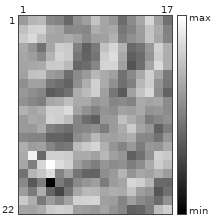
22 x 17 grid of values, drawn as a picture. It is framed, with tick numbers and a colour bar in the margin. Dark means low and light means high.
The halves do not mirror each other. In the bottom left lies a patch that is rougher than the rest. No row or column stands out. No overall slope runs across the table. Values change most from cell to cell in the bottom left. Concentric rings centre on the top left.
